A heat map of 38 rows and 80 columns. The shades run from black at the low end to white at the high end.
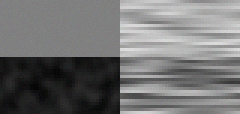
It is made of 2 by 2 panels. Panel 1,1: middling, flat. Panel 1,2: high, streaked across. Panel 2,1: very low, blotchy, faint in contrast. Panel 2,2: middling, streaked across, strong in contrast.
